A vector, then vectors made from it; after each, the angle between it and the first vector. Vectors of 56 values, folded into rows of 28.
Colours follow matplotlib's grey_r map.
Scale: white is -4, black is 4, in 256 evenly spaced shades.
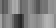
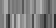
partly opposed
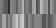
partly opposed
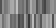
partly aligned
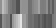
nearly opposite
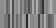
orthogonal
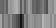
nearly parallel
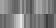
nearly opposite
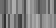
partly aligned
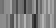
orthogonal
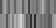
partly opposed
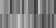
partly opposed
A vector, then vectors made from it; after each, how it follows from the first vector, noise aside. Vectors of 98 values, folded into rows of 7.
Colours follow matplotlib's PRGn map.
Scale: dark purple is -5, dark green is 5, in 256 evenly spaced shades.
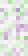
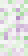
copied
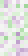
wrapped around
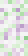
copied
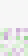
partly zeroed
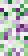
scaled up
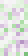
wrapped around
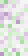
wrapped around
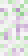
copied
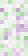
copied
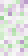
wrapped around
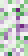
scaled up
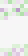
partly zeroed
